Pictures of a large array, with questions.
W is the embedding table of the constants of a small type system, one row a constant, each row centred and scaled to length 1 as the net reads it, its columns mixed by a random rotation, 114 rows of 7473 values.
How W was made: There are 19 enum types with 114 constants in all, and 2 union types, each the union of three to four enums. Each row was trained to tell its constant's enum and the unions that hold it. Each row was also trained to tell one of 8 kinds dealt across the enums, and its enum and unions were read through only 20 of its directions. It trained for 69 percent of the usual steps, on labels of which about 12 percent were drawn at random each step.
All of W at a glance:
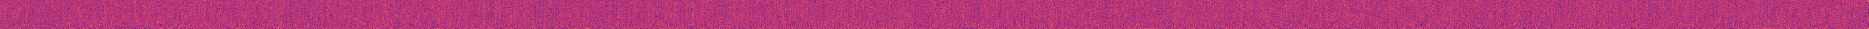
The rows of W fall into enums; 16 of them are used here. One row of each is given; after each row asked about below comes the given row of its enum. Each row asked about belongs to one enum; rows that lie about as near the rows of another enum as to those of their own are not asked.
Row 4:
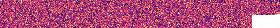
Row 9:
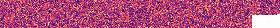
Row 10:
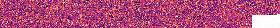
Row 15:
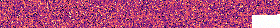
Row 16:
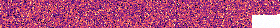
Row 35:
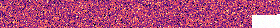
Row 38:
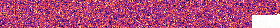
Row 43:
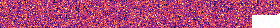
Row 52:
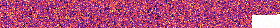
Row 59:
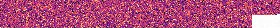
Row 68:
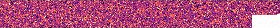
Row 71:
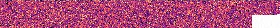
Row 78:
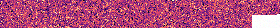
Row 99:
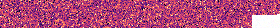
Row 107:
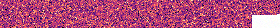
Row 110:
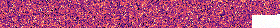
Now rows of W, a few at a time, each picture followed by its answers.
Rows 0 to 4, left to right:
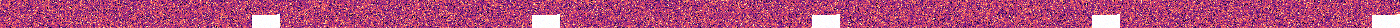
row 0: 68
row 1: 35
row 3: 110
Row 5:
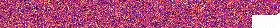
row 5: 107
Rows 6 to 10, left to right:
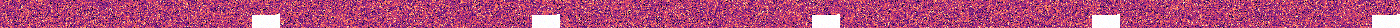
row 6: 16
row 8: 10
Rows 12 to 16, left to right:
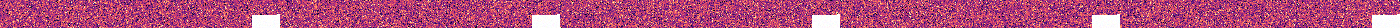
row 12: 52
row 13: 38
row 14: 4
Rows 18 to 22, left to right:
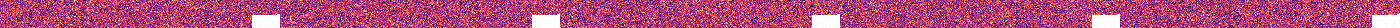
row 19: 68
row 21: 16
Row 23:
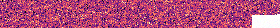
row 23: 71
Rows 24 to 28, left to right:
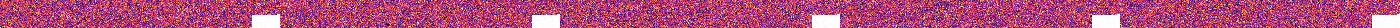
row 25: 99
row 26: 16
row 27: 10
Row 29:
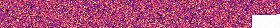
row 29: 52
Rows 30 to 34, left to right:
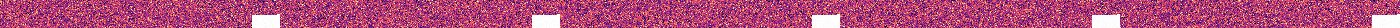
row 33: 110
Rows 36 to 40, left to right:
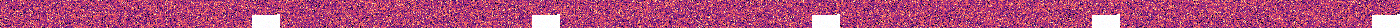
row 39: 15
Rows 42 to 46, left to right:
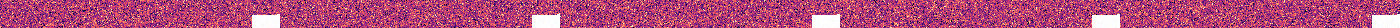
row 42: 4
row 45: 9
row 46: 35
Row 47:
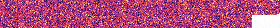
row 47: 16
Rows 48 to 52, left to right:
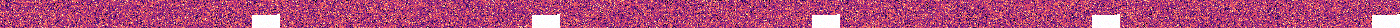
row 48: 38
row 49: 9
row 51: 71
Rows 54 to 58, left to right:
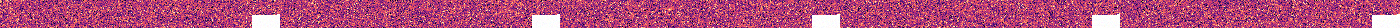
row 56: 71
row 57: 107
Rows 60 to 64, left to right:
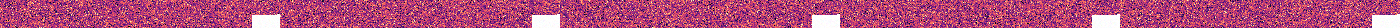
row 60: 16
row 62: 4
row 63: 71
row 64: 10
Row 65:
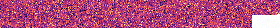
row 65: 4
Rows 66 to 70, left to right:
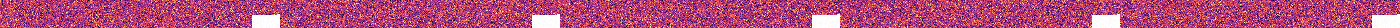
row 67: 10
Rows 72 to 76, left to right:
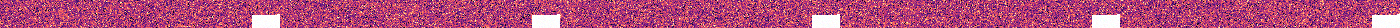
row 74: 52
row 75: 43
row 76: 99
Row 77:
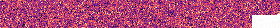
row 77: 71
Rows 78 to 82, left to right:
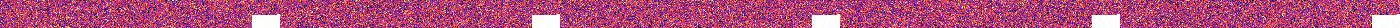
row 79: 52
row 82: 52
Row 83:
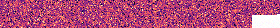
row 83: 110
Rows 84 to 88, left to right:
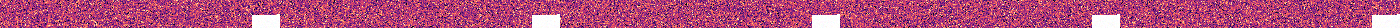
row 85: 35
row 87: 15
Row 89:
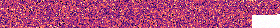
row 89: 43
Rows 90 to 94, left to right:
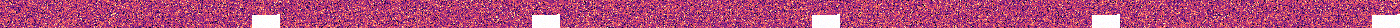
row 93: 38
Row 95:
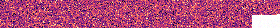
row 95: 110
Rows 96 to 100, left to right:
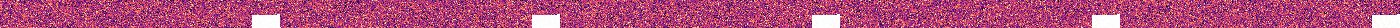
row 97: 59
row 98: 35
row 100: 10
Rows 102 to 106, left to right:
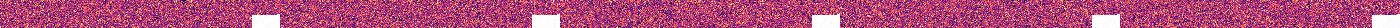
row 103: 68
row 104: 99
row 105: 38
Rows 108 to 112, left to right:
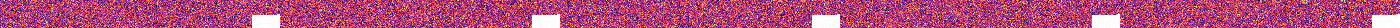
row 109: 110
